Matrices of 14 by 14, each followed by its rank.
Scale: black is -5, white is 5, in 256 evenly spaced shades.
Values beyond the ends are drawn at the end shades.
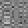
two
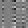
one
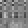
two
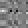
two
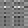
one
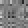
three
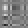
one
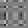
one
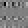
two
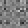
three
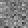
three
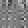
two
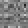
three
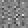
three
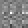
two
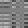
one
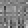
three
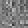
three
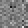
three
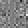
three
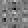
two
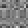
two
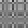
one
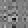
two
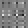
one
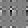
one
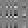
one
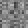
two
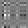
one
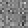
three
